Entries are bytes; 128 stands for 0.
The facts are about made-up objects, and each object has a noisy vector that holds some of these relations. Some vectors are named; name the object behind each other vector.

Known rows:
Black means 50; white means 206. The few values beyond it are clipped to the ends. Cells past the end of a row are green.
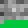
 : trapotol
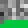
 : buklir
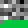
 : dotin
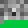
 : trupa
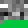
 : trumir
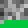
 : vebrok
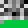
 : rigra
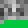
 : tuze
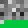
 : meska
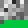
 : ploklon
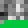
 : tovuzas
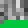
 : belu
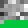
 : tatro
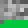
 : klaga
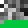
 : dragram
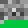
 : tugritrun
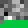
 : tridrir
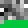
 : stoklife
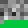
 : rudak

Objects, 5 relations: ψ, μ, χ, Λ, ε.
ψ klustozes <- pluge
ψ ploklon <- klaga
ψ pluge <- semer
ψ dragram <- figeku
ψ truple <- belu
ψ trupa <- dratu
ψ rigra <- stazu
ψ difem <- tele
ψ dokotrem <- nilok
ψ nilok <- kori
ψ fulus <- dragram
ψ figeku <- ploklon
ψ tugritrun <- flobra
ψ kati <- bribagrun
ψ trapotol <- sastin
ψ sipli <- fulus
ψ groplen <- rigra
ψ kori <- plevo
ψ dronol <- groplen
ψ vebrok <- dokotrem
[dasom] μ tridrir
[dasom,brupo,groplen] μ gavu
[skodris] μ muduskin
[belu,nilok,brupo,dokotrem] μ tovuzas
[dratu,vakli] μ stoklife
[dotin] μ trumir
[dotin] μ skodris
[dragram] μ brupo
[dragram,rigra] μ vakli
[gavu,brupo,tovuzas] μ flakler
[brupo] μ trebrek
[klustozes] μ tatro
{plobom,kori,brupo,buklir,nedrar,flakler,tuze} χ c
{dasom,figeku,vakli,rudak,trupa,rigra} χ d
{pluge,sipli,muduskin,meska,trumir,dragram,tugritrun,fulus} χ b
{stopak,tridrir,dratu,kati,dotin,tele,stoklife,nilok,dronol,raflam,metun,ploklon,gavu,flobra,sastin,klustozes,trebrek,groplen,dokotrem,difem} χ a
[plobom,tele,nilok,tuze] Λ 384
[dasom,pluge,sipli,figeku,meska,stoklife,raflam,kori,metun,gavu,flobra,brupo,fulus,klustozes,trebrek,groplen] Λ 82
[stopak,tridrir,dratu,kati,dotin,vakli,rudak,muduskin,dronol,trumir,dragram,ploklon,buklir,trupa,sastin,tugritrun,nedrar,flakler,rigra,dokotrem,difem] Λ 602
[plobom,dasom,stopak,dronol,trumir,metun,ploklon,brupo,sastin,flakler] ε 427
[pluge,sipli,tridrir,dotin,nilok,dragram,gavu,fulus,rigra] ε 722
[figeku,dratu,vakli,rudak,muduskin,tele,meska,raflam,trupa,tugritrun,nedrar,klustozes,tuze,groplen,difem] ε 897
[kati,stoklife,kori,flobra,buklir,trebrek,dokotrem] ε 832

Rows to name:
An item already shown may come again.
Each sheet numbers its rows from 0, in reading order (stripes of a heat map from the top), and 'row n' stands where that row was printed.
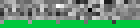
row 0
tuze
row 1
tuze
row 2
skodris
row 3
dasom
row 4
sastin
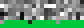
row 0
muduskin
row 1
kori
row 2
figeku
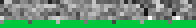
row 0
metun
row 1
plevo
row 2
raflam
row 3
klaga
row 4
semer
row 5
gavu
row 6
tridrir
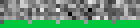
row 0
kati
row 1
nedrar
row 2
dratu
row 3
brupo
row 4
plobom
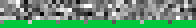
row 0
groplen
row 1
vakli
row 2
fulus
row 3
trumir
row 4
ploklon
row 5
vebrok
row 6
nilok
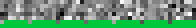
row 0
tovuzas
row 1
difem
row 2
flakler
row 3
tele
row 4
klustozes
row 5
flobra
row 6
dokotrem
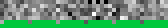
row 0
vebrok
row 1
tele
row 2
dratu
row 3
pluge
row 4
trebrek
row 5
kati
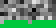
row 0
sipli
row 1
brupo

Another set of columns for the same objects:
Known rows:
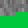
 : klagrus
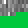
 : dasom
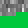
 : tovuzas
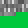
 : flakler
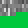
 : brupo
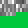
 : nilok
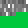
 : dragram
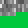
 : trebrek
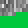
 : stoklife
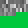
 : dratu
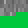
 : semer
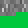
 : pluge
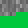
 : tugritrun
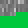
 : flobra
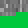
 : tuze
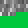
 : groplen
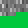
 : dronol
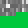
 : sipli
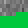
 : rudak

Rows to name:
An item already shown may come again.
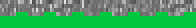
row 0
flobra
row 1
flakler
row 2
tridrir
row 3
nedrar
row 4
belu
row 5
plobom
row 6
gavu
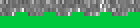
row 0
tatro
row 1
metun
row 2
tatro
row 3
vebrok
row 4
tele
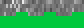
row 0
muduskin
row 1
buklir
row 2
raflam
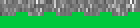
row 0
metun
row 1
tridrir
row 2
pluge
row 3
pluge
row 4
kori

